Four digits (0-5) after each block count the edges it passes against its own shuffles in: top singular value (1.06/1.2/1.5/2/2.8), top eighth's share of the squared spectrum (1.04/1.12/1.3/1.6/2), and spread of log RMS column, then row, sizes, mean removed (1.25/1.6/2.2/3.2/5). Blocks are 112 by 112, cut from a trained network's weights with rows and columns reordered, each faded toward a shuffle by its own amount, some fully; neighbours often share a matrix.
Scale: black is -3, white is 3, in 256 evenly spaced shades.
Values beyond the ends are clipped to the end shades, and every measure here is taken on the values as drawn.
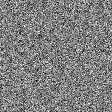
0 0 0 0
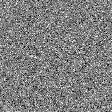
2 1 0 0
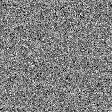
2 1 0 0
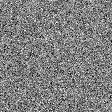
1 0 0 0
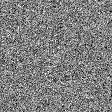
0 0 0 0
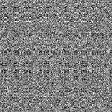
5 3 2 3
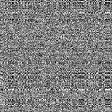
5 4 2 3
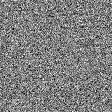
2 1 0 0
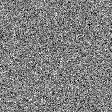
0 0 0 0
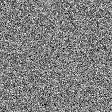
0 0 0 0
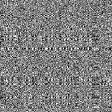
5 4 2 3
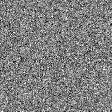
3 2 0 1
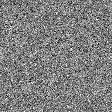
0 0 0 0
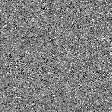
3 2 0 1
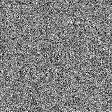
1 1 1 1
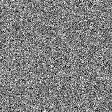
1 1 0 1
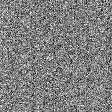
2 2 1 1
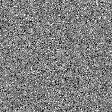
2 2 0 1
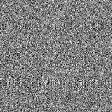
4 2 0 2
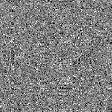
3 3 2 2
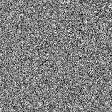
2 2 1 0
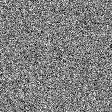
1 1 0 0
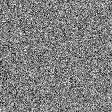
2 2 0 0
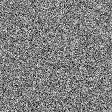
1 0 0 0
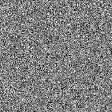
2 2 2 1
